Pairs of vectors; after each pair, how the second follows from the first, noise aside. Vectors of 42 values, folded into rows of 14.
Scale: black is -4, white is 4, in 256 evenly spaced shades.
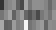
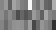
reversed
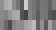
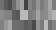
negated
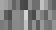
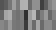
negated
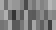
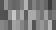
negated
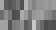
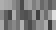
shuffled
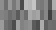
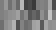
negated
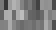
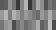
shuffled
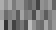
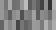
reversed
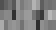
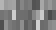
negated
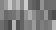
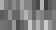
reversed
